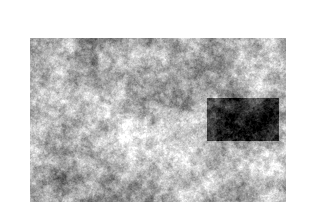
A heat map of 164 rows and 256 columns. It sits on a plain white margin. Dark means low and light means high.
Odd patch: lower, in the middle right. Ninth with the lowest average: middle right. Histogram: skewed, a long tail of low values.
